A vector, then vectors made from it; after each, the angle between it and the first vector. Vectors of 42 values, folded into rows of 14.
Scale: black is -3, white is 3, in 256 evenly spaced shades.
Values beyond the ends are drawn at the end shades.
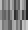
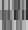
nearly parallel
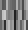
orthogonal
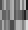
partly aligned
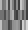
nearly parallel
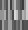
nearly opposite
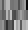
partly aligned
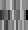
partly aligned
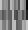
nearly parallel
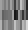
nearly parallel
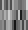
partly opposed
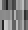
orthogonal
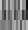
nearly parallel
